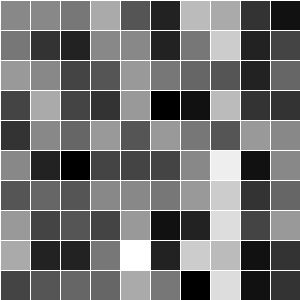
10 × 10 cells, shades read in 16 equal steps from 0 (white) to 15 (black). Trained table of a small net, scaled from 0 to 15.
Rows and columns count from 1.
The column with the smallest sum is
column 8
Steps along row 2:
up up down same up down down up down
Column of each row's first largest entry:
10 3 9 6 1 3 9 6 9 7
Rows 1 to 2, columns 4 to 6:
5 10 13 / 7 7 13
